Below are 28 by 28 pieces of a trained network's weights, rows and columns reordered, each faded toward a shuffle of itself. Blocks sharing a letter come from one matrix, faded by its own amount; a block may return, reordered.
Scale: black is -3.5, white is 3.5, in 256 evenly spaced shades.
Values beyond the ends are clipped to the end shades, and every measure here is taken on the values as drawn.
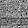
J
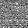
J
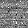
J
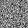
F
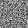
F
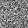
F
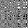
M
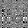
M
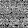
J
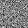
F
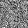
F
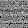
J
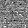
J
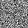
F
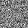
F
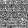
J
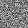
F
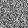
F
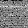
J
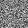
F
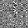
M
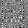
M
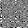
M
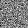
F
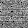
J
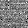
J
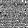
J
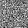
F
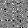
M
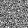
F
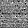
J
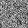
F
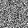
F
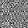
M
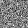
F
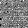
J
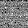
J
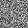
F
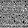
J
